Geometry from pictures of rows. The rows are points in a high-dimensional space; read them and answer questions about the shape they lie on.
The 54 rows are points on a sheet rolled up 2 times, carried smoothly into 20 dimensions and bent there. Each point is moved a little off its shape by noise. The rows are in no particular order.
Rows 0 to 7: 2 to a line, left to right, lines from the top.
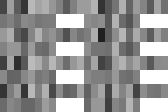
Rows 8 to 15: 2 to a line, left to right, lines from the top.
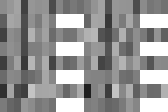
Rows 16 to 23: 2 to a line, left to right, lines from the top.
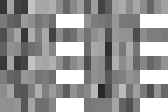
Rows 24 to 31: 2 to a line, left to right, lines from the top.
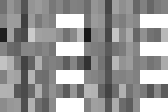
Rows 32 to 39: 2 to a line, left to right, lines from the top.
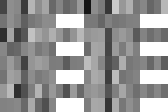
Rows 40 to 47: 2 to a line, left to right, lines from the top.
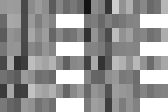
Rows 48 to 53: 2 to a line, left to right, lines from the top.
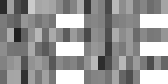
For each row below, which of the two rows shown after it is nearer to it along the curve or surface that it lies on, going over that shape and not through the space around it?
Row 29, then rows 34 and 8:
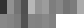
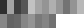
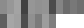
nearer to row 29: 8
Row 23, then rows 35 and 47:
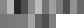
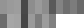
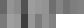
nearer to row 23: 35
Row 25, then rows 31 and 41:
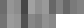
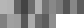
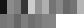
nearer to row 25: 41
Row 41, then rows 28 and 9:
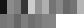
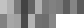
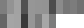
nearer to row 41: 9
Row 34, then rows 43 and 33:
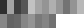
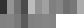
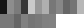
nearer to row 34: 33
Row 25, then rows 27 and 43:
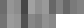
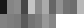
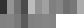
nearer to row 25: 43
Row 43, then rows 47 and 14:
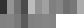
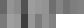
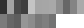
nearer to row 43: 47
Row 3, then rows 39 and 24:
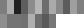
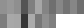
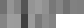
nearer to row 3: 39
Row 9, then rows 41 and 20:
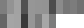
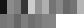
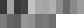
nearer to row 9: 41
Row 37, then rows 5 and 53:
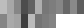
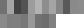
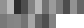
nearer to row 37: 53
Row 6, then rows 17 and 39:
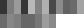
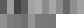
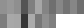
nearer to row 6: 39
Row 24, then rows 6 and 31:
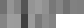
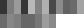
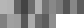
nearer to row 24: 6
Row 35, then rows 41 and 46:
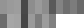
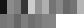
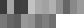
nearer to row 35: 41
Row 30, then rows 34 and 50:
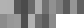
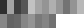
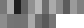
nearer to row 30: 50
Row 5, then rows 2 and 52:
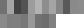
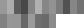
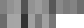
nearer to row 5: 2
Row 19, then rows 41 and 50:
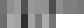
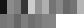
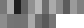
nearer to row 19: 41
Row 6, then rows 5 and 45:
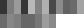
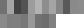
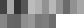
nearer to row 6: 45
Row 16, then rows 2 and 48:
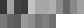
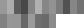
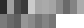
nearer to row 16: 48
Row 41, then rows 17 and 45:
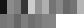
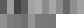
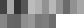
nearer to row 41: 45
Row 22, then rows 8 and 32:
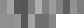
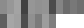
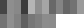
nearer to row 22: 8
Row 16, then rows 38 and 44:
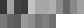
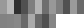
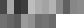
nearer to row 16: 44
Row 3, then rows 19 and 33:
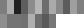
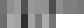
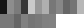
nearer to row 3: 33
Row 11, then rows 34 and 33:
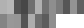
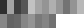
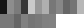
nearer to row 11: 34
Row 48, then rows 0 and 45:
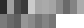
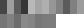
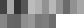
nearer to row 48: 45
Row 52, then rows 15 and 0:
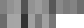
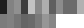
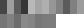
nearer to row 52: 15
